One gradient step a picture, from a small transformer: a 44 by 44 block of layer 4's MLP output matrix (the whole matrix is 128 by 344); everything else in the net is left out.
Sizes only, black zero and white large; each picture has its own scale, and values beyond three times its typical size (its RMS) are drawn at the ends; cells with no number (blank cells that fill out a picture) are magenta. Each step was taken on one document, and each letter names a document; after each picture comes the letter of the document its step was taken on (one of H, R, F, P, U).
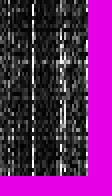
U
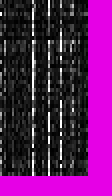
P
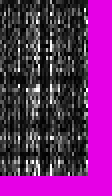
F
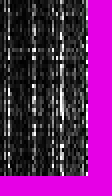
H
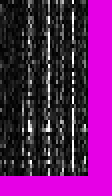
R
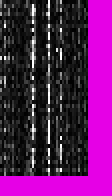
P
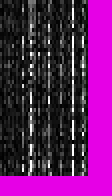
R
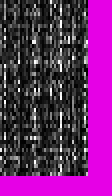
F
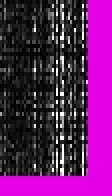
H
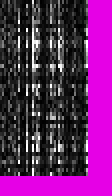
F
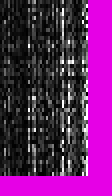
H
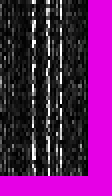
P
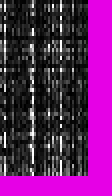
U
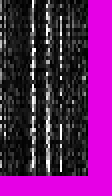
P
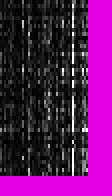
R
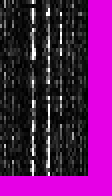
P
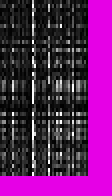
U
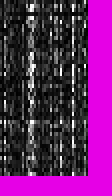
R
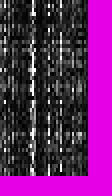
U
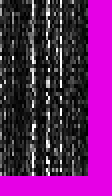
P
